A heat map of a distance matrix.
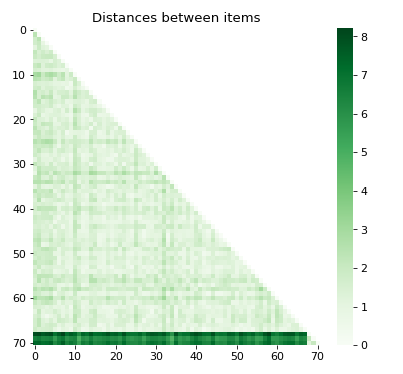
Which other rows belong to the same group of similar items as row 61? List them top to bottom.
0, 1, 2, 3, 4, 5, 6, 7, 8, 9, 10, 11, 12, 13, 14, 15, 16, 17, 18, 19, 20, 21, 22, 23, 24, 25, 26, 27, 28, 29, 30, 31, 32, 33, 34, 35, 36, 37, 38, 39, 40, 41, 42, 43, 44, 45, 46, 47, 48, 49, 50, 51, 52, 53, 54, 55, 56, 57, 58, 59, 60, 62, 63, 64, 65, 66, 67
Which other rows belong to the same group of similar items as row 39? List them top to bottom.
0, 1, 2, 3, 4, 5, 6, 7, 8, 9, 10, 11, 12, 13, 14, 15, 16, 17, 18, 19, 20, 21, 22, 23, 24, 25, 26, 27, 28, 29, 30, 31, 32, 33, 34, 35, 36, 37, 38, 40, 41, 42, 43, 44, 45, 46, 47, 48, 49, 50, 51, 52, 53, 54, 55, 56, 57, 58, 59, 60, 61, 62, 63, 64, 65, 66, 67
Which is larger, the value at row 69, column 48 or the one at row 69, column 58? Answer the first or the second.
the second
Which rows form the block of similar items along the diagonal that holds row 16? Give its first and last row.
0 to 67
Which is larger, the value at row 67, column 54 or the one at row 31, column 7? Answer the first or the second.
the second
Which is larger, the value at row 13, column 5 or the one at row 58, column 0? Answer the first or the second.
the second
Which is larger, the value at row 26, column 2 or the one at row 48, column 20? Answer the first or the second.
the first
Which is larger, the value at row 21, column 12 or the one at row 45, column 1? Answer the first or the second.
the second
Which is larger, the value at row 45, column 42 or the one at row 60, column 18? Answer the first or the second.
the second
